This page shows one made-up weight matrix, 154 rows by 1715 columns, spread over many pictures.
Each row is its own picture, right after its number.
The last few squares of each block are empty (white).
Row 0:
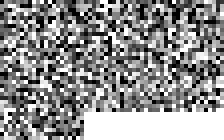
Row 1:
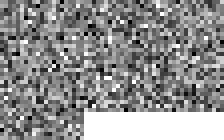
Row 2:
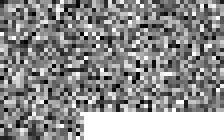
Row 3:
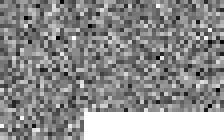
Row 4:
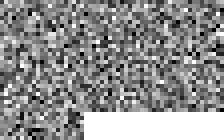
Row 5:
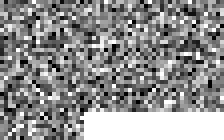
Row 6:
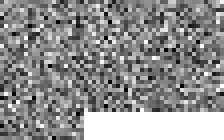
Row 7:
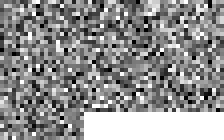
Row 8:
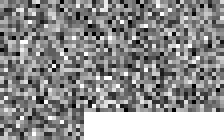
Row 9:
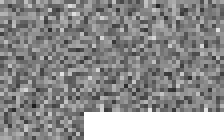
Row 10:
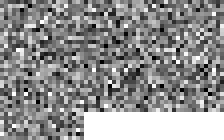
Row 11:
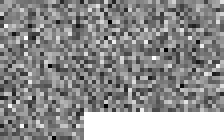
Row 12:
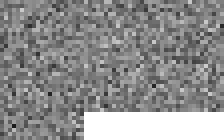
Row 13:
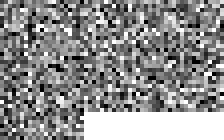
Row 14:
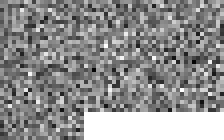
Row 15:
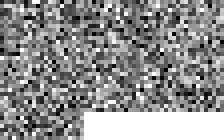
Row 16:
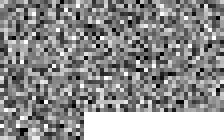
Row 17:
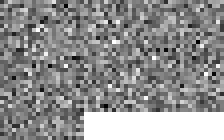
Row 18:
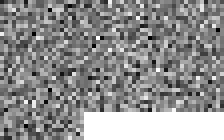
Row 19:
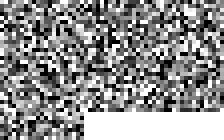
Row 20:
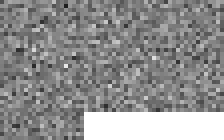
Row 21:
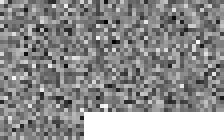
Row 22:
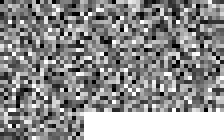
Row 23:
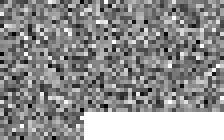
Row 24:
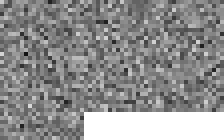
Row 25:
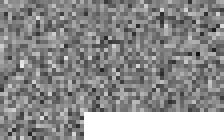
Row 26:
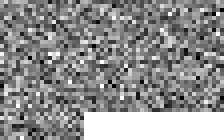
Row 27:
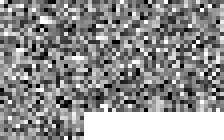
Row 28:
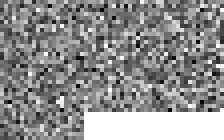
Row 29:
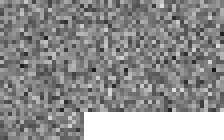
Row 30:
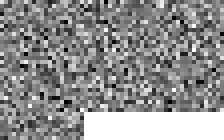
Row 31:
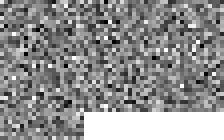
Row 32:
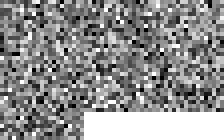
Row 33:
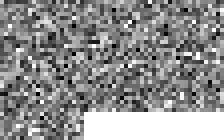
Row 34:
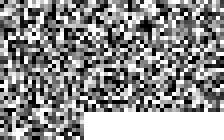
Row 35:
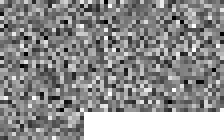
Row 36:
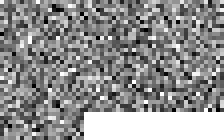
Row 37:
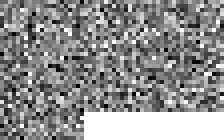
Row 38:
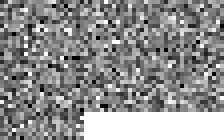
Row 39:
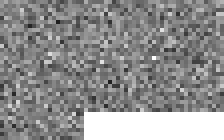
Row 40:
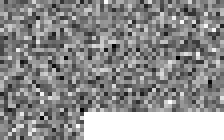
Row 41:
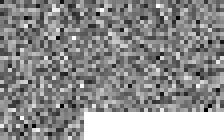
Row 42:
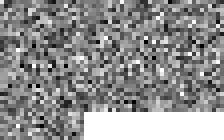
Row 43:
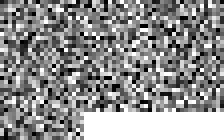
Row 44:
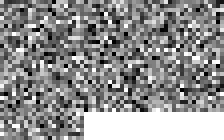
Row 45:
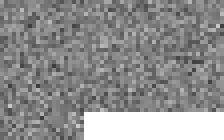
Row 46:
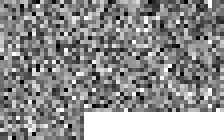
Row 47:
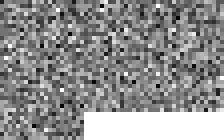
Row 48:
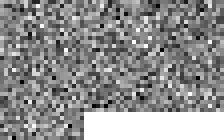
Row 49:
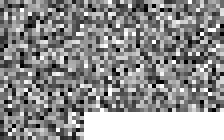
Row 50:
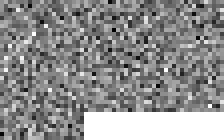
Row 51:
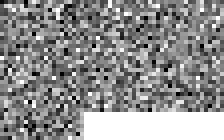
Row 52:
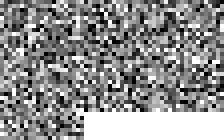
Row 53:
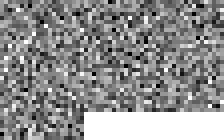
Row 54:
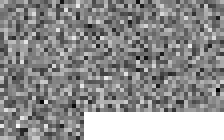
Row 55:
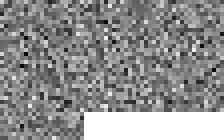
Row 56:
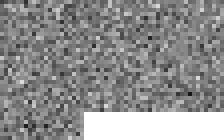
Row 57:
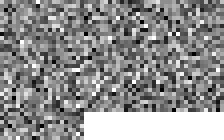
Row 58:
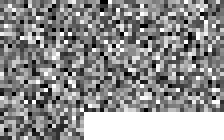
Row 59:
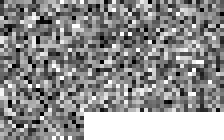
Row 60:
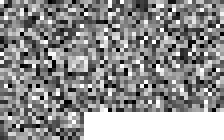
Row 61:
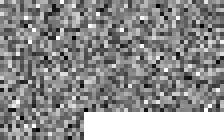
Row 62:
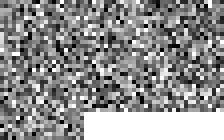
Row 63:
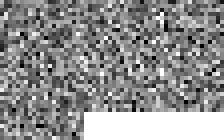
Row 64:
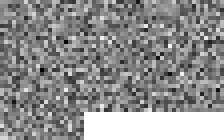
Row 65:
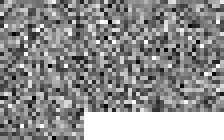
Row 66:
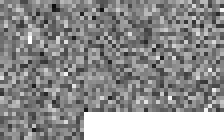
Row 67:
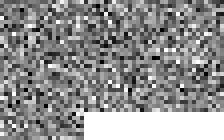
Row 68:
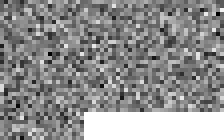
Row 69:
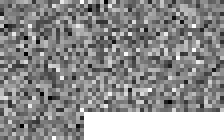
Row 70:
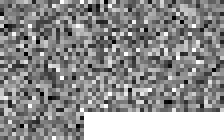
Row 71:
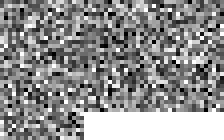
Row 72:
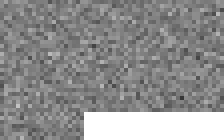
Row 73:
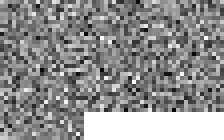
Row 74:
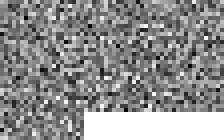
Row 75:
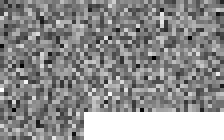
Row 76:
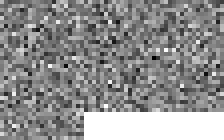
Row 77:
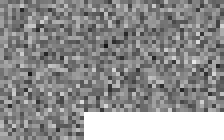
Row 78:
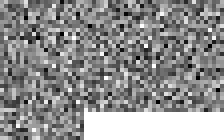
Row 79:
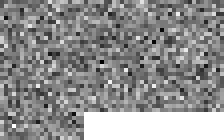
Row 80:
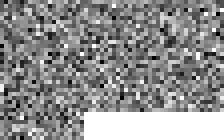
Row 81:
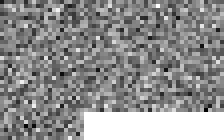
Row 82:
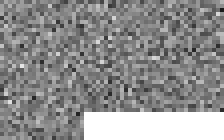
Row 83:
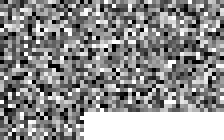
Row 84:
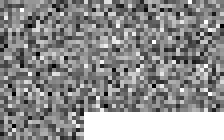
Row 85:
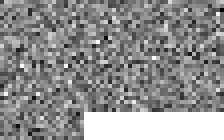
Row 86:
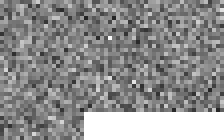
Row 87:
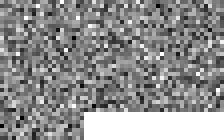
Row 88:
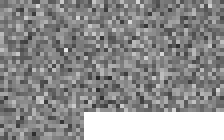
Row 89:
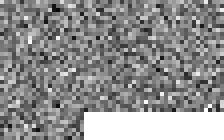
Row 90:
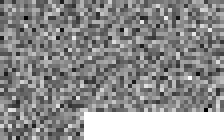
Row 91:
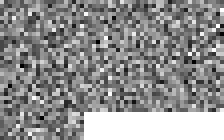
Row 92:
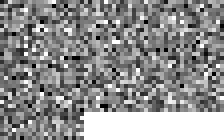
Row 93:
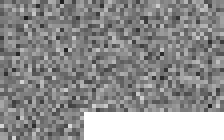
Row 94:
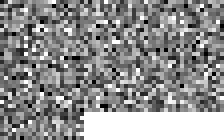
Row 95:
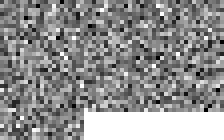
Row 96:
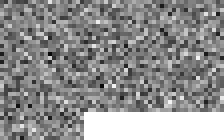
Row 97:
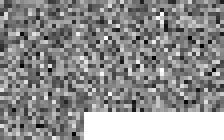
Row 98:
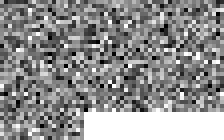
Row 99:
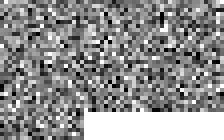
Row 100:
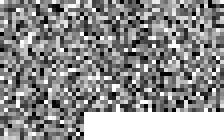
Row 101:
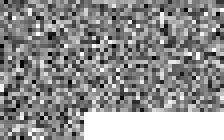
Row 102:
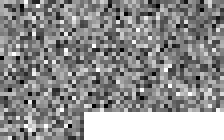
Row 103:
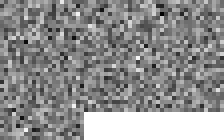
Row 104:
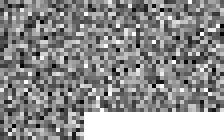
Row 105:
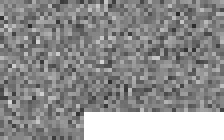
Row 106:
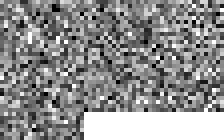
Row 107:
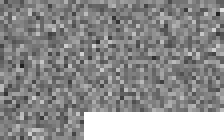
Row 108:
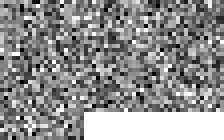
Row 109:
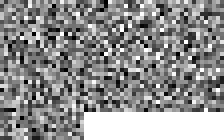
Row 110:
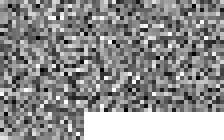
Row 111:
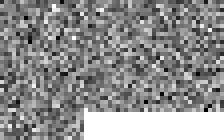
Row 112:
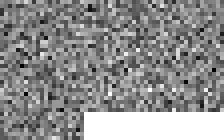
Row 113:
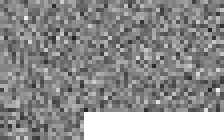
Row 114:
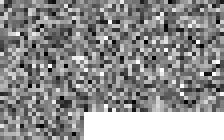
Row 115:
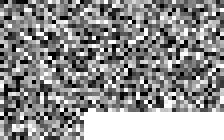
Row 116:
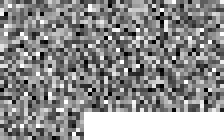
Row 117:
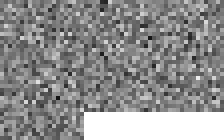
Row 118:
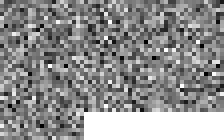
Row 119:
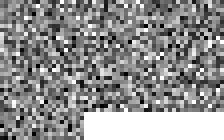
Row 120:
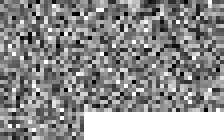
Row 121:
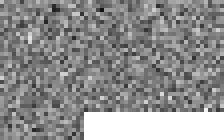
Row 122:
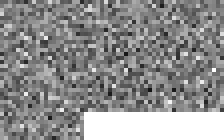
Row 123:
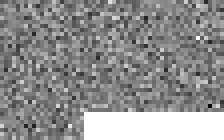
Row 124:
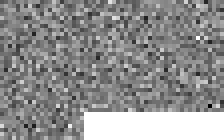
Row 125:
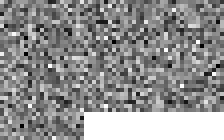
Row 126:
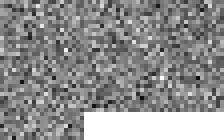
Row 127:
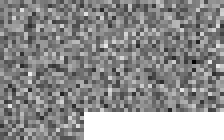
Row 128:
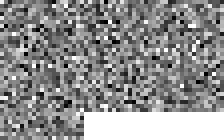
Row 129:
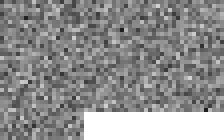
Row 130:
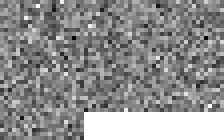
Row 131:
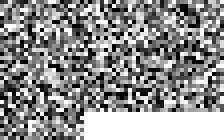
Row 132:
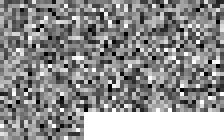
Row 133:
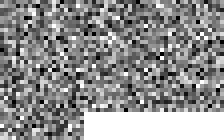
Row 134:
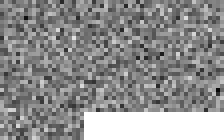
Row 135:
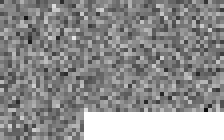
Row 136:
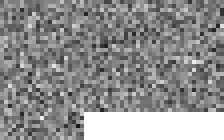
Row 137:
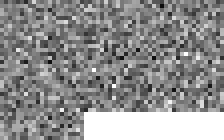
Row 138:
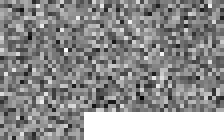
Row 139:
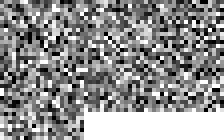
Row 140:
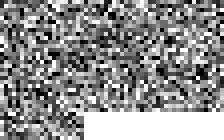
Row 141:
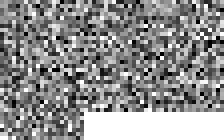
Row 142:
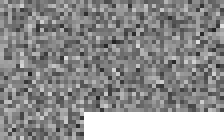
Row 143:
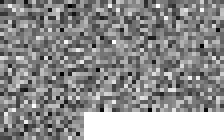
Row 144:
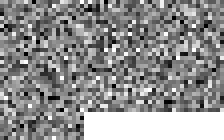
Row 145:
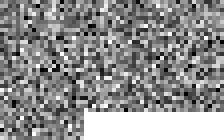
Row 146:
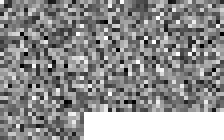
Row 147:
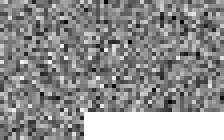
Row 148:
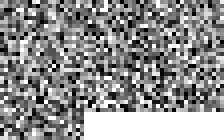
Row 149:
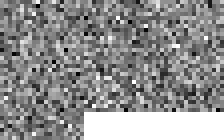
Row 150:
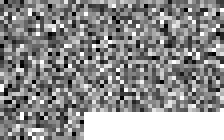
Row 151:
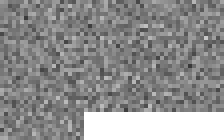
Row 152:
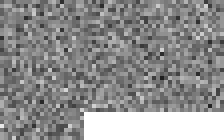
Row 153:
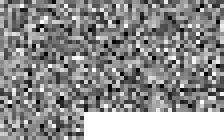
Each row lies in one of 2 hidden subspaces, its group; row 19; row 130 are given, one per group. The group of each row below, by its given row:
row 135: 130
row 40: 19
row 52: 19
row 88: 130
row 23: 19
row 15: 130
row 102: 130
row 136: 19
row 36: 130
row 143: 130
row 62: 130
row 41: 130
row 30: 19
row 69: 19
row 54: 130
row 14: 19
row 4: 19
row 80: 19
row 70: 19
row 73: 130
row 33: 19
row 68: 19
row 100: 130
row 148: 130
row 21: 19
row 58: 130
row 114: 19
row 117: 130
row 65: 19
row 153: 19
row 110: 130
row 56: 130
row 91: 19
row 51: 130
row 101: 19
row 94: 19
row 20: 19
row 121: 130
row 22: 130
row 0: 130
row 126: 130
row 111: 130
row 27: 19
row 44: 19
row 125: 19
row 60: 19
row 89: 130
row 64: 130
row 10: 19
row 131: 19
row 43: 130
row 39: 19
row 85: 19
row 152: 130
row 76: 19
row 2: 130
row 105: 19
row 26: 19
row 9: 130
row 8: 130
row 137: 19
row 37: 19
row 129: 130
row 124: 130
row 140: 19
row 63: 19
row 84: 19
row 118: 19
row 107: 19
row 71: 19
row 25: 19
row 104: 19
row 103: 130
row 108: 130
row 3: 130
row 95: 130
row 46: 130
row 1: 130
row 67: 19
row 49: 19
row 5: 19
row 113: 130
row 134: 130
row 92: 19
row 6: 19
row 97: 19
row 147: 19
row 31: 19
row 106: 130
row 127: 19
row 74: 130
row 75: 19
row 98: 19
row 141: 130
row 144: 19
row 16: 130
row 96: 19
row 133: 130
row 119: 130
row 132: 19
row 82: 19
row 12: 19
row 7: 130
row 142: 19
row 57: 130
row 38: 19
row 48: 130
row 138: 130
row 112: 19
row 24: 19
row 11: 19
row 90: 130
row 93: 130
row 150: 19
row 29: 19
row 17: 19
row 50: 130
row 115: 19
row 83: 19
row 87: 130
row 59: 19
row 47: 130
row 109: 130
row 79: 19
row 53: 130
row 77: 19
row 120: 130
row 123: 130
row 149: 130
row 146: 19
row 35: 19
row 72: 19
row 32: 130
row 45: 19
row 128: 19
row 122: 19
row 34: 130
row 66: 130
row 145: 130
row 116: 19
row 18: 130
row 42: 19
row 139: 130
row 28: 19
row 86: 130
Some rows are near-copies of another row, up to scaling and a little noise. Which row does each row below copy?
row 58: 117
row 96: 115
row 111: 135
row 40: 5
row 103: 34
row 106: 66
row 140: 79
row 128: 31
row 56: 51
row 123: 124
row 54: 16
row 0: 47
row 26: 72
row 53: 50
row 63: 97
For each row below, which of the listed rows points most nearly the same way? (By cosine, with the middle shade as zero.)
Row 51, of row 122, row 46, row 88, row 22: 22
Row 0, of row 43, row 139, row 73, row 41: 41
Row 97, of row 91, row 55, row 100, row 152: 55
